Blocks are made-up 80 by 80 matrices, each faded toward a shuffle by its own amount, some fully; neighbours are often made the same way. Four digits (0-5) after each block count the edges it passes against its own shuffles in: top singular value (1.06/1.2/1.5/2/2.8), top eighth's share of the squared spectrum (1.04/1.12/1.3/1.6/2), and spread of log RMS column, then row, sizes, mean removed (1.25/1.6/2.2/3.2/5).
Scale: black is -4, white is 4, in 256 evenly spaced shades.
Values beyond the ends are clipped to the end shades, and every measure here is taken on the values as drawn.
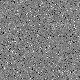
0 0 0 0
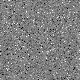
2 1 0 0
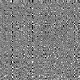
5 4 3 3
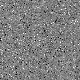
2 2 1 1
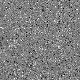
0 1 1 0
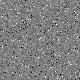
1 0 0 0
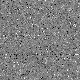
1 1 0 1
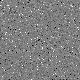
0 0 0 0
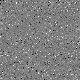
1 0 0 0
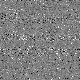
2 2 0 2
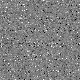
1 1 0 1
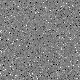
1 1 0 1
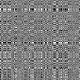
5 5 4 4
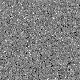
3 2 0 0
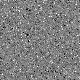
2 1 0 0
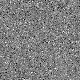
1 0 0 0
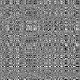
5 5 3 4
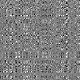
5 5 3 3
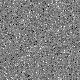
2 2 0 0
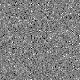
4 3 1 1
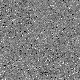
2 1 0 0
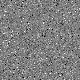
2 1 0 0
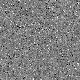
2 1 0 0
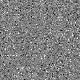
3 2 1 1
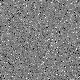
0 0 0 0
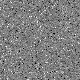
0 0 0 0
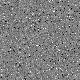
0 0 0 0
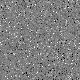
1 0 0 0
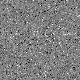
1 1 0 1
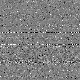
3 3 0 3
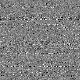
2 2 0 3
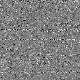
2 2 0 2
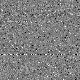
2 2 0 2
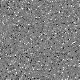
2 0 0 0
